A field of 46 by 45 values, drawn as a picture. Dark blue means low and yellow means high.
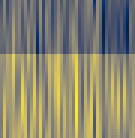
A horizontal seam about 40% of the way down splits the table, and the bottom part is higher. The ninth with the lowest average is the top right. The grain runs up and down. The top middle is the calmest part.
